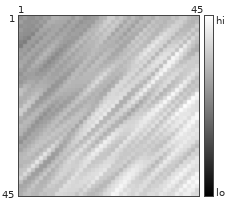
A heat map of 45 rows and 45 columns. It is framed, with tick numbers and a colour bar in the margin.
Streaks slant up to the right. No row or column stands out. Values rise toward the bottom right. The ninth with the lowest average is the top left.
